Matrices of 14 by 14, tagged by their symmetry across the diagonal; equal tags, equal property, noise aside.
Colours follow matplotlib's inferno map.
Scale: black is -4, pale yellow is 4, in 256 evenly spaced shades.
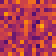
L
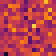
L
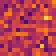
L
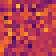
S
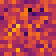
L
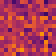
L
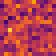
L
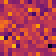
L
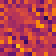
S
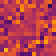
S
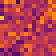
S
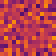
S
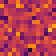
S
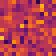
S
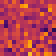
S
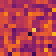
S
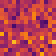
L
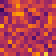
L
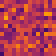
L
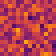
S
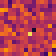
S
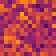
L
